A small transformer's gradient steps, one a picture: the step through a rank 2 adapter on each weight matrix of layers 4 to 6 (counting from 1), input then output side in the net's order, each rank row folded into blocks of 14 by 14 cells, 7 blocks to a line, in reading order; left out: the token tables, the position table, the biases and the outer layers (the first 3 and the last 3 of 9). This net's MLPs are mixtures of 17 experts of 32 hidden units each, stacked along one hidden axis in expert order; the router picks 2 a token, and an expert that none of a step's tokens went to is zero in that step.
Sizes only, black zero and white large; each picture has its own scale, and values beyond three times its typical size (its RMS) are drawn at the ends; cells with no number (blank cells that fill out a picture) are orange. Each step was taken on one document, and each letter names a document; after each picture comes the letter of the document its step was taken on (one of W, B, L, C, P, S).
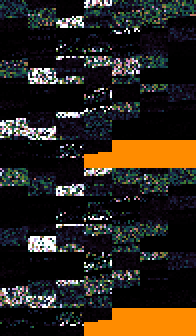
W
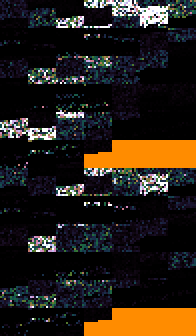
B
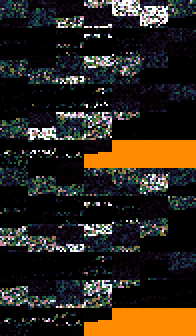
B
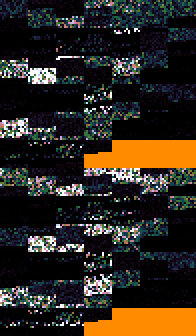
W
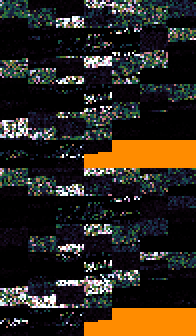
W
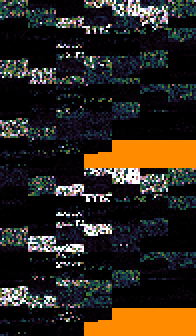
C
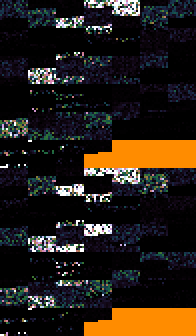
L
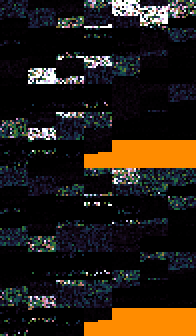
B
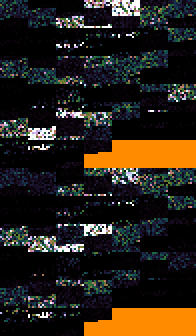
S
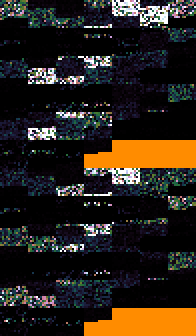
B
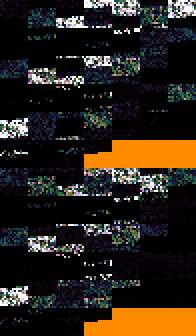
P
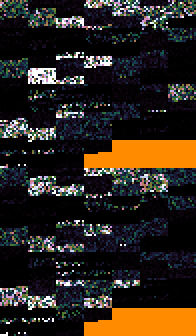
L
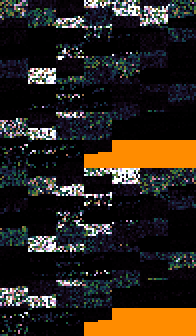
B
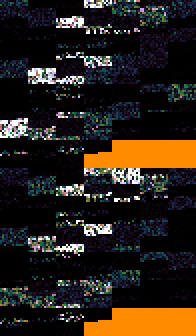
C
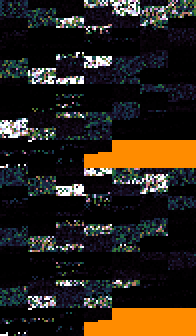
L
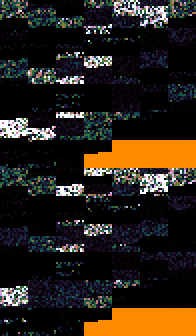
L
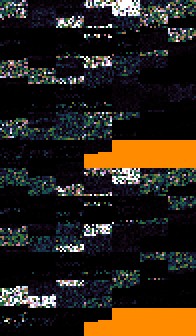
B
